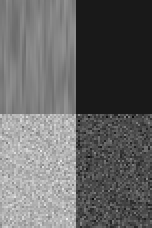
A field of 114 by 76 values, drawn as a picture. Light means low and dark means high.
The table splits into 2 rows of 2 panels. Panel 1,1: middling, streaked downward, faint in contrast. Panel 1,2: very high, flat. Panel 2,1: low, fine-grained. Panel 2,2: high, fine-grained.
